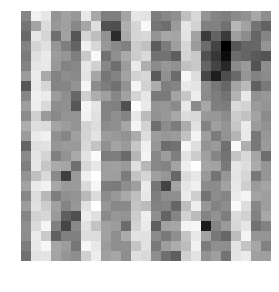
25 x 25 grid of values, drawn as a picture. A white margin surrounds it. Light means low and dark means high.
Stripes running up and down repeat 5 times from left to right. The top right is the ninth with the highest average. A single bump stands in the top right.
